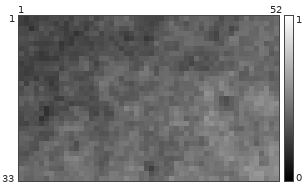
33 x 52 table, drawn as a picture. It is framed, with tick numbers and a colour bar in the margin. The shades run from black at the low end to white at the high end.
There is an overall slope up to the bottom right. No row or column stands out. Overall the values sit about 40% of the way up the scale. The top left is the ninth with the lowest average. The texture is blotchy.
